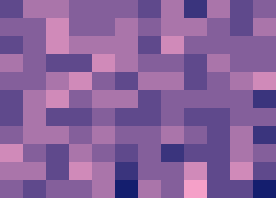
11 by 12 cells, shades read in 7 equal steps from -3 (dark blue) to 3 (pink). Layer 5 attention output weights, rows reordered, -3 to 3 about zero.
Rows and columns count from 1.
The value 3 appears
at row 11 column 9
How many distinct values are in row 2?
4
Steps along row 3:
up up down same same down up down same same same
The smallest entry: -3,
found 2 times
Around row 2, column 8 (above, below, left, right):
1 2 0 1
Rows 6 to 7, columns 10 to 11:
0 0 / -1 0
